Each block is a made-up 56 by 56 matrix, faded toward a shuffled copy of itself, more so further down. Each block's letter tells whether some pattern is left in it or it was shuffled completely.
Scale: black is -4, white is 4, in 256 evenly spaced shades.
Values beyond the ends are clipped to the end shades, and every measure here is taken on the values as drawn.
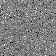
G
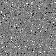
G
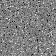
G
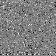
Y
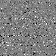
Y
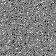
G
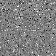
Y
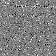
Y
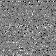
Y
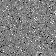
G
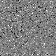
Y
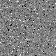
G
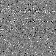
Y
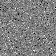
G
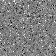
G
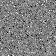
G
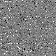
Y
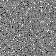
G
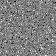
G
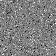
G
